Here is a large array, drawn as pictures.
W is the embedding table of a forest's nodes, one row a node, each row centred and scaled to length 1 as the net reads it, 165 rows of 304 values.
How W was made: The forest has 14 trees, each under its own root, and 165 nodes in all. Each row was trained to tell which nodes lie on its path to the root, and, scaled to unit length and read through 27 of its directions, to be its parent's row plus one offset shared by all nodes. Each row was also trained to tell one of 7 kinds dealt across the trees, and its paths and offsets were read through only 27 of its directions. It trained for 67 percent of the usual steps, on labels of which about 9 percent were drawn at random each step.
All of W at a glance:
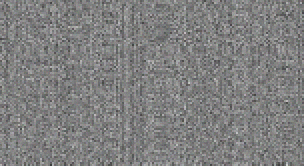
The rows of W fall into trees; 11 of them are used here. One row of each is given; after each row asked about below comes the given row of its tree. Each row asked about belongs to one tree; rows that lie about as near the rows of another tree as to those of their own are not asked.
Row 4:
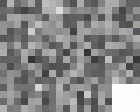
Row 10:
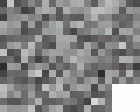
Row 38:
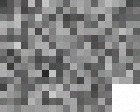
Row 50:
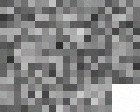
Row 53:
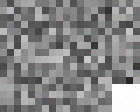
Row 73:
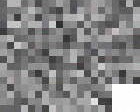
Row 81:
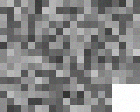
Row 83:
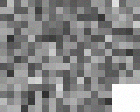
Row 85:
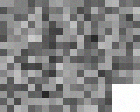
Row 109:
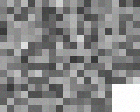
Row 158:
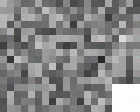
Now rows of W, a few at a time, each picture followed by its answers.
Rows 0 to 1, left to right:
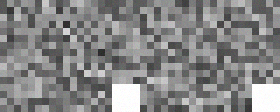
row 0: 38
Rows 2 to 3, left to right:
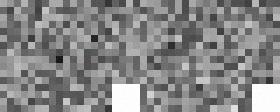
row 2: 81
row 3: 158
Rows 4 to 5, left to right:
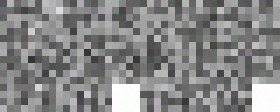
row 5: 4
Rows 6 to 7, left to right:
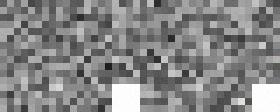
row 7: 10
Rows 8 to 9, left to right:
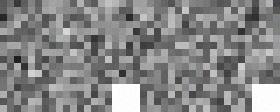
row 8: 85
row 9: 73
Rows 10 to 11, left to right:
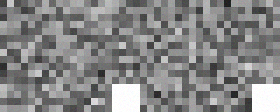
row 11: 83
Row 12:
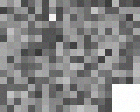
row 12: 158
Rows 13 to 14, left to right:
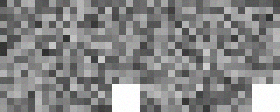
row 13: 50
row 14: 10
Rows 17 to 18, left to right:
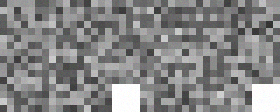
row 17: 83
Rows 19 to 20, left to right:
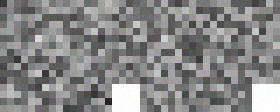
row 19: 10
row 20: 85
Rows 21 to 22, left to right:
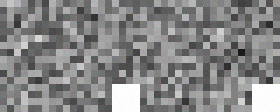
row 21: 53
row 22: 4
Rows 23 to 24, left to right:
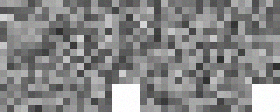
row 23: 4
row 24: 50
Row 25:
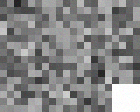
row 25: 50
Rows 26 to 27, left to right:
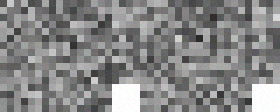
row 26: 109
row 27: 158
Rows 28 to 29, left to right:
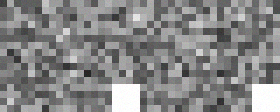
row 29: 10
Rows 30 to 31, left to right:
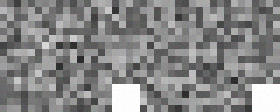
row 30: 50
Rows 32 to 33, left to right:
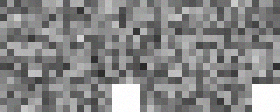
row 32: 109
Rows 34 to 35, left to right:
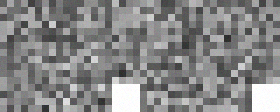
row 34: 73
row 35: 73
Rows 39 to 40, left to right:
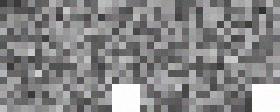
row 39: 50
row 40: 83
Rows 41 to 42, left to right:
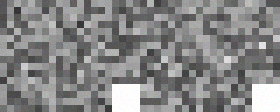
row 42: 10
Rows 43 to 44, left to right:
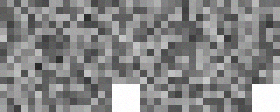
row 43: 85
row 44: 53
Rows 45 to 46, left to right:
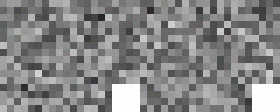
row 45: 83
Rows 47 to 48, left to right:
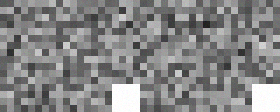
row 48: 38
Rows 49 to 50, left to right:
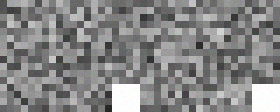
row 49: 4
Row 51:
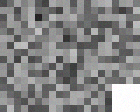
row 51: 83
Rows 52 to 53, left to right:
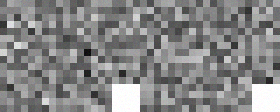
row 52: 73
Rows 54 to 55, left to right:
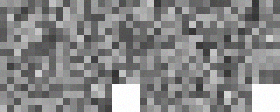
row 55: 73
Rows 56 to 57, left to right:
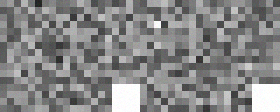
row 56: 85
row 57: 4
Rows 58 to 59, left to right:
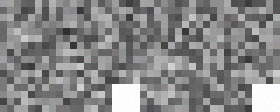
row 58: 10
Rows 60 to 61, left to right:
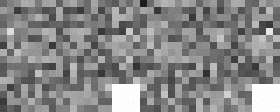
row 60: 109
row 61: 109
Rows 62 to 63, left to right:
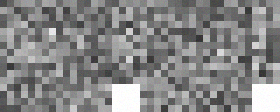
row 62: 109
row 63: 158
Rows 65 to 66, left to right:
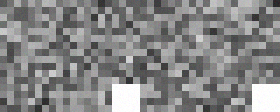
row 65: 4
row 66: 10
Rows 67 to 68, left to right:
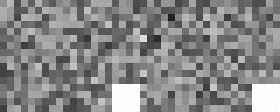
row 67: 10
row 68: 50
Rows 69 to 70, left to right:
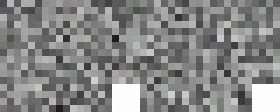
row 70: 158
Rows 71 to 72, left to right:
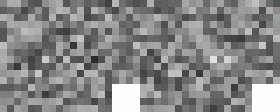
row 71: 4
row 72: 10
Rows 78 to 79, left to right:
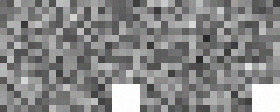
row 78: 38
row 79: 4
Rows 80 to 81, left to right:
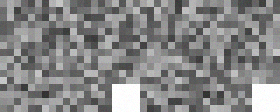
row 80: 83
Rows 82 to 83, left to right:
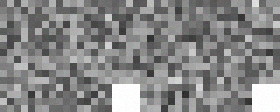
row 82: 83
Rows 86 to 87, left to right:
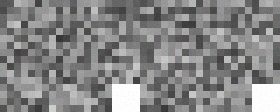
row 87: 50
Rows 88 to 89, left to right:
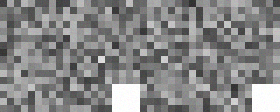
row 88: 50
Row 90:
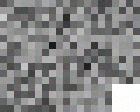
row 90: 4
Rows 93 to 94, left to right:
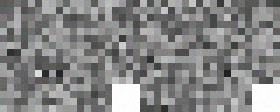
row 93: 38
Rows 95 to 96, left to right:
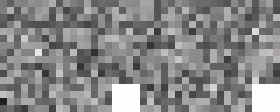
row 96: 73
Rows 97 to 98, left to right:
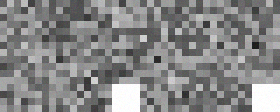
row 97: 109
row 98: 83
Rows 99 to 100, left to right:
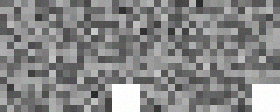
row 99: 83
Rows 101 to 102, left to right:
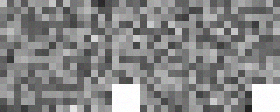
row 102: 83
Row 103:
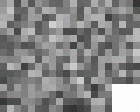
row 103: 10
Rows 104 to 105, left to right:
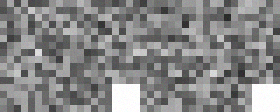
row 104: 85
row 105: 109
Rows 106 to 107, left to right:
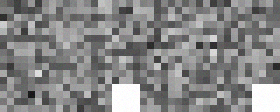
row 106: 50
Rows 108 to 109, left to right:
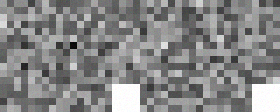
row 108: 38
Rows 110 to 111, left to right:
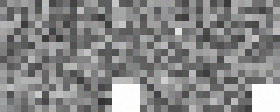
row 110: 38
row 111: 83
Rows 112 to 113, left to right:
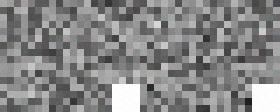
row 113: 4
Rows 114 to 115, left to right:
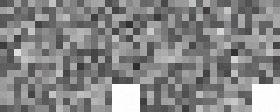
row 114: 50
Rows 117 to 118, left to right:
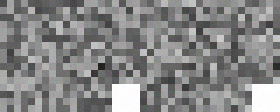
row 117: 50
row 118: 109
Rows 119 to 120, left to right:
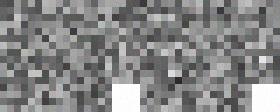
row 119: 38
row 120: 109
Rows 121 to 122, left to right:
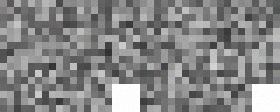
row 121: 38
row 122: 10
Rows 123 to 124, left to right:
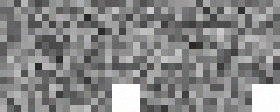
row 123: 85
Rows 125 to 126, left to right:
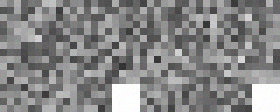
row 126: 83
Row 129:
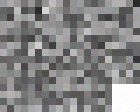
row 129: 81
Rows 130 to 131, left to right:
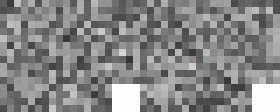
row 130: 38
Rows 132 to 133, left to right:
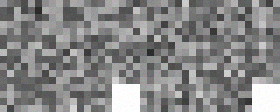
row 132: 81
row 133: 38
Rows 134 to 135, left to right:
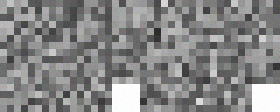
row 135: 109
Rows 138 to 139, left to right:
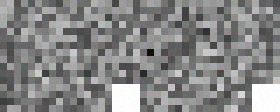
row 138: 10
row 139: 10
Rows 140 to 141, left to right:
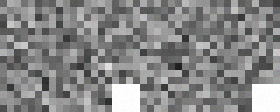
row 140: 73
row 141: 38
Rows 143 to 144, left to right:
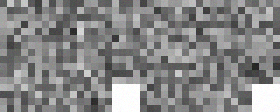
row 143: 4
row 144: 109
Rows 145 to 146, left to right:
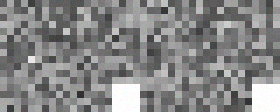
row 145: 73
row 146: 4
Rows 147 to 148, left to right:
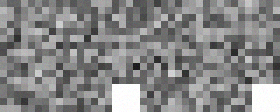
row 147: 50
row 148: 85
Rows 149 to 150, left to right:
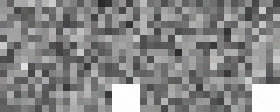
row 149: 4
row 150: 158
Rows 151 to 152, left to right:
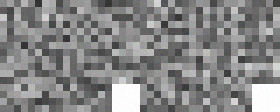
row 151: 38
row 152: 158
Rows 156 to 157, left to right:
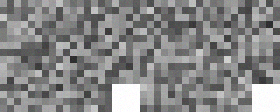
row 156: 38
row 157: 53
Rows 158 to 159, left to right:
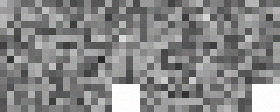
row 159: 85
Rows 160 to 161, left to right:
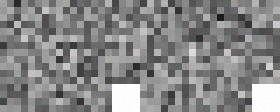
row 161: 83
